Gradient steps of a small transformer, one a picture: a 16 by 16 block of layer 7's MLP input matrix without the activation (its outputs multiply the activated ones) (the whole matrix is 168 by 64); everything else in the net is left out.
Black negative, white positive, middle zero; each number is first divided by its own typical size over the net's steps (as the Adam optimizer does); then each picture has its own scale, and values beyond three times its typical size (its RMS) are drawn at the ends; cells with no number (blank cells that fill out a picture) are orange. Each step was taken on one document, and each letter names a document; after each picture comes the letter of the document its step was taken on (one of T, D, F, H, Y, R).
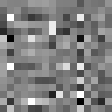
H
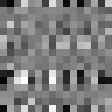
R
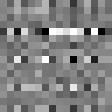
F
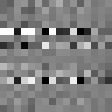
R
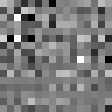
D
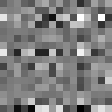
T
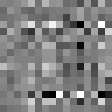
H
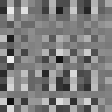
R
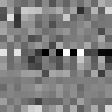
D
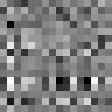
R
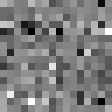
H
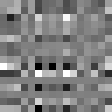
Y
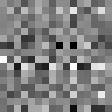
F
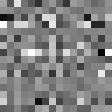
T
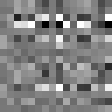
T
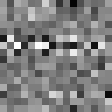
F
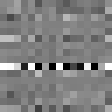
Y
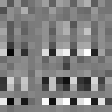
R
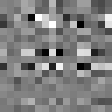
T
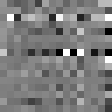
D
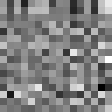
F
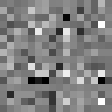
H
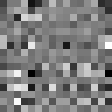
R
